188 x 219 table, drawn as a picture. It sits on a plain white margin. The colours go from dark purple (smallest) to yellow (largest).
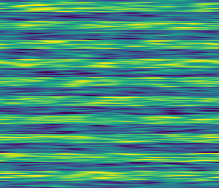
The grain runs across in streaks. Stripes running across repeat 10 times from top to bottom. On average the colour sits 50% of the way up the scale.
